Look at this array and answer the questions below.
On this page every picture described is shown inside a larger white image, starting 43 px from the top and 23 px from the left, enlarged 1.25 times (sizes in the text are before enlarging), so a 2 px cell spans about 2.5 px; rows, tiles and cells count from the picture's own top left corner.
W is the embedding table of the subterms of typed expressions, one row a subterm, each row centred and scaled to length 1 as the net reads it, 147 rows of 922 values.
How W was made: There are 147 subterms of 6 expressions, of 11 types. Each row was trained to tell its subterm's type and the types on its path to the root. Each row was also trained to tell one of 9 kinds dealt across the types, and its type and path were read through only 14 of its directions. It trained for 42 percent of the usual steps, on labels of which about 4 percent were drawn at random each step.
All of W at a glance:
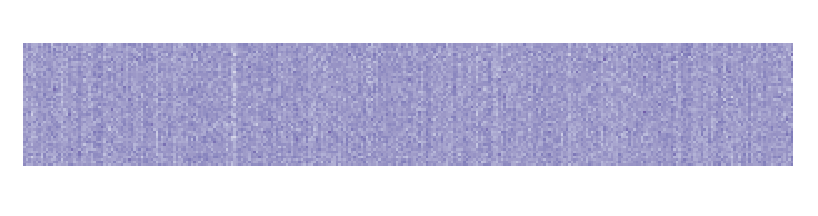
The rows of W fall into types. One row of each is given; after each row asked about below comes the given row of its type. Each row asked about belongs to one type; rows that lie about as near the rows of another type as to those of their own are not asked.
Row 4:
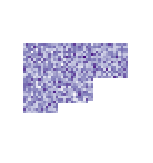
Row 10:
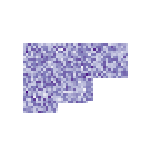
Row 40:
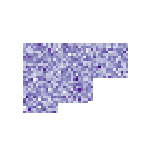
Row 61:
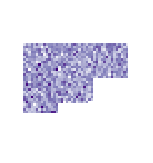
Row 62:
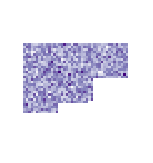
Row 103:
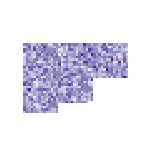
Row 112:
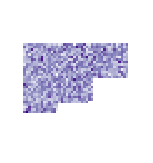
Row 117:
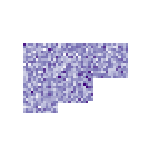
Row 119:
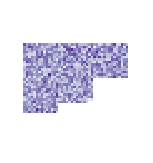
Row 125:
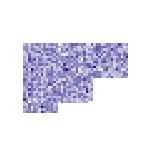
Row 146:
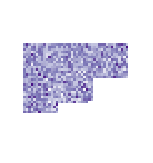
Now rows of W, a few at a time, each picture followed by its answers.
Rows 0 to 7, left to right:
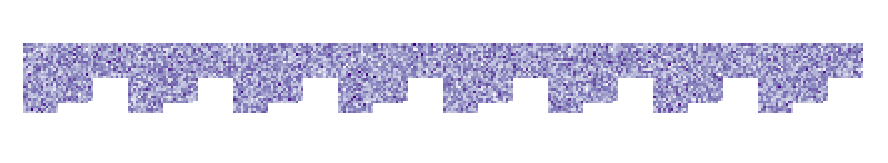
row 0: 119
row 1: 119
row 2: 112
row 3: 112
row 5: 146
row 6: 4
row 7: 112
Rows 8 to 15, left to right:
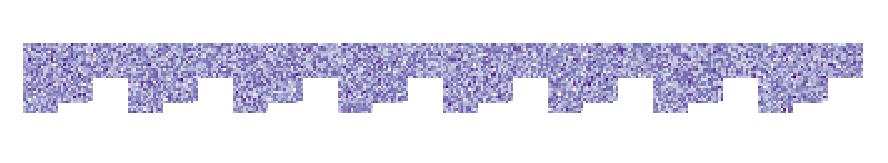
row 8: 125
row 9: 146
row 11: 112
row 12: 4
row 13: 62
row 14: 62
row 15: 119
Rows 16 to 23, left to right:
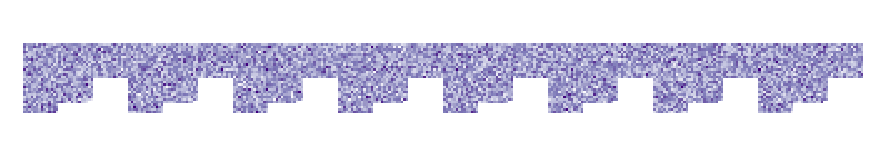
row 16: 119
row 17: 10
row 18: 40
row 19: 61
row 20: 10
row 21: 125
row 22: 146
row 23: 112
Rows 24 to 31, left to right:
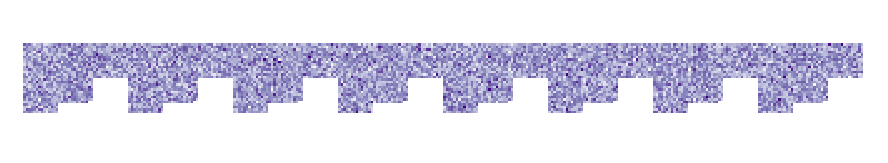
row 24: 146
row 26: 125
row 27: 40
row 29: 61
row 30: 40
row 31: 146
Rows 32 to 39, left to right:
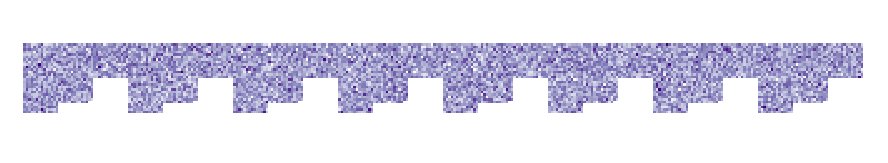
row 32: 103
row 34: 62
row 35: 146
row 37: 40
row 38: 4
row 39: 146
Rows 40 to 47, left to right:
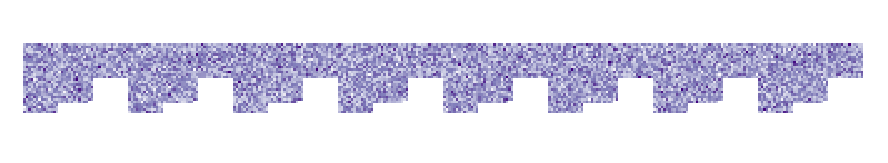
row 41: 125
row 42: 10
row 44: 125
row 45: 146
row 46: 4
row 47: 10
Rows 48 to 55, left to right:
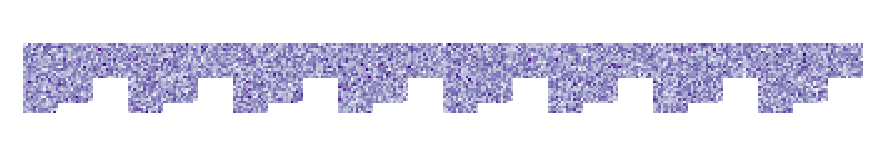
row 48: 62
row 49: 61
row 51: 117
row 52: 40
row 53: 62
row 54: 112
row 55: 125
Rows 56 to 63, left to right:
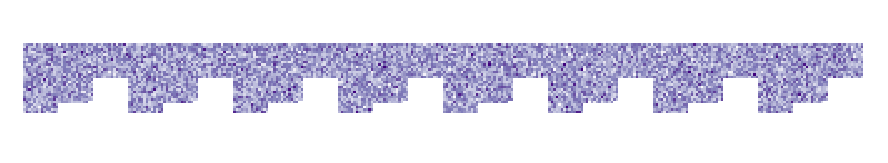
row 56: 117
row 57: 62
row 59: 125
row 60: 62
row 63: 117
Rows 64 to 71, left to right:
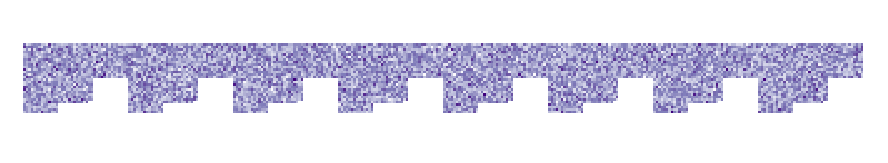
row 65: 61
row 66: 103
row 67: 146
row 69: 61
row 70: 125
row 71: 112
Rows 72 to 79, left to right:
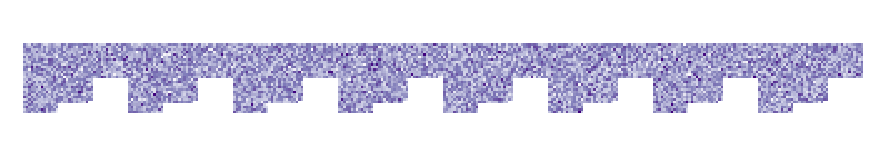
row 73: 103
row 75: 62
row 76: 119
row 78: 119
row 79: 4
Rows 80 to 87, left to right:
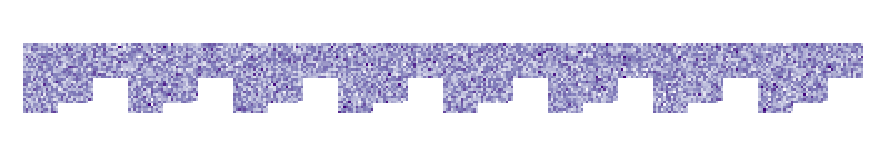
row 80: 10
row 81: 10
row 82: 40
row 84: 112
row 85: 146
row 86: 10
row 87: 62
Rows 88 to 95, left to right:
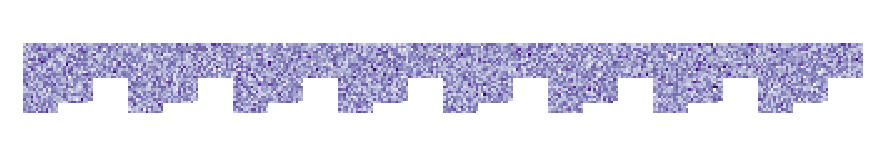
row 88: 10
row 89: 4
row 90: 62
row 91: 10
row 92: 62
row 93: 125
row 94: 125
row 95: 10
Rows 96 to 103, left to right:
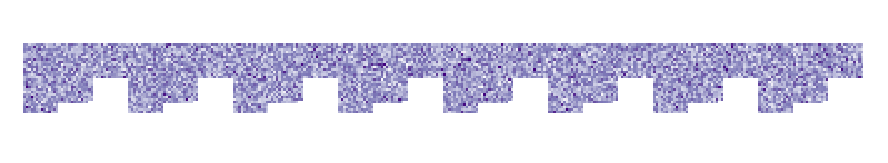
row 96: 103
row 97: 112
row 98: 112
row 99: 117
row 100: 61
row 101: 103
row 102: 117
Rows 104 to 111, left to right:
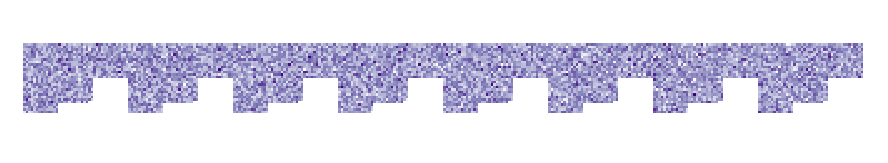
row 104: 61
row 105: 40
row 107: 62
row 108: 61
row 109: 103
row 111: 62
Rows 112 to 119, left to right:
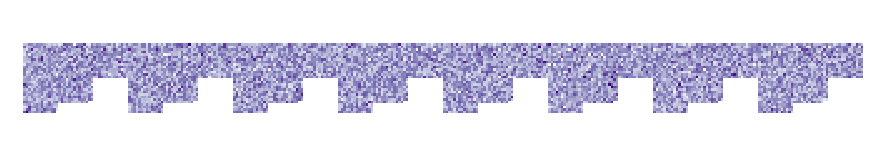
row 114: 146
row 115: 112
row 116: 61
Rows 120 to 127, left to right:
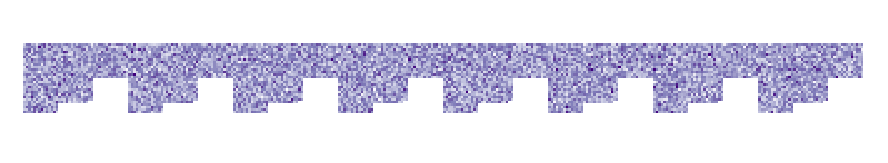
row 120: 146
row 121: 103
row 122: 10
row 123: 10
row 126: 61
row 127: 112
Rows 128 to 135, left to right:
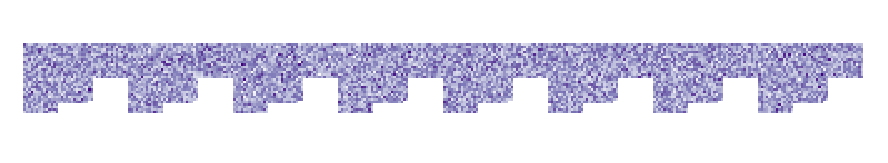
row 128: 10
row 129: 103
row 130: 125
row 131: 119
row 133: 4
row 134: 4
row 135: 119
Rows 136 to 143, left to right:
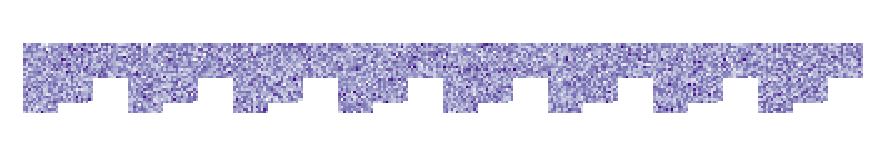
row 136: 117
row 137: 146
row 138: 4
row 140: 62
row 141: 112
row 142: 125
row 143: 112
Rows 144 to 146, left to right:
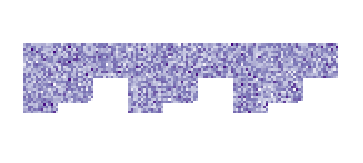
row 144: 146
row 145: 119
